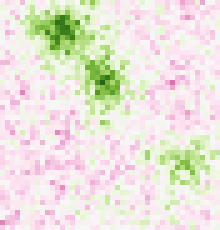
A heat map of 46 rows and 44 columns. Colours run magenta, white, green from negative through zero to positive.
Grain: blotchy. Odd rows or columns: none. Bumps: three. Mirror symmetry: none. Average level on the scale: 50%.
